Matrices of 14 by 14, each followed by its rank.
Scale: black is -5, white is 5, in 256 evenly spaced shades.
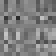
two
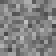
full rank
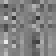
two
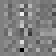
two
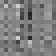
two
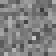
full rank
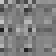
two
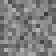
full rank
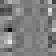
two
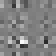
two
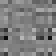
two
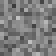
full rank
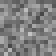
full rank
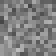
full rank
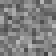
full rank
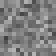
full rank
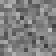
full rank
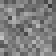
full rank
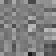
two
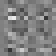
two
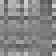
two
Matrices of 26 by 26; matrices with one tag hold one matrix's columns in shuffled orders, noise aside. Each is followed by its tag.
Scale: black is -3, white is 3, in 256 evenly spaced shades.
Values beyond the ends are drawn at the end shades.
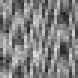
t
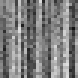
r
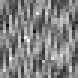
t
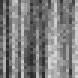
r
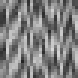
t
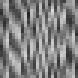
t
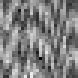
t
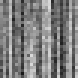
r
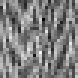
t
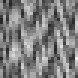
t
